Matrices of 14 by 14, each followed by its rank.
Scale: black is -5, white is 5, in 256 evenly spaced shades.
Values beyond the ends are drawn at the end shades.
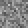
full rank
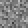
full rank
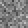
full rank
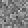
full rank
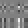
one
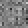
three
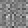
three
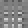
one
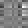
one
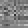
three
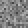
full rank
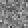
full rank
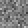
full rank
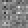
three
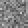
full rank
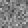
full rank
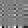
one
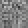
three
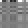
one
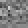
three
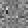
three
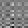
one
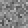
full rank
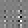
one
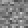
three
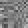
three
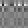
one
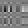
one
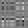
one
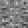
three
